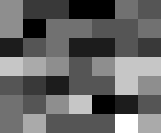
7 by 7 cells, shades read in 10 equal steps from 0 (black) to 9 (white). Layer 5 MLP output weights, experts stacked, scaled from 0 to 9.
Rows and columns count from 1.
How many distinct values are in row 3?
4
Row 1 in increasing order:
0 0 2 2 3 4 5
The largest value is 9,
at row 7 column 6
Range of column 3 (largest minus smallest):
4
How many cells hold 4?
7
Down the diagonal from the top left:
5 0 4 3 3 1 6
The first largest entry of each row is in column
1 1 3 1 6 4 6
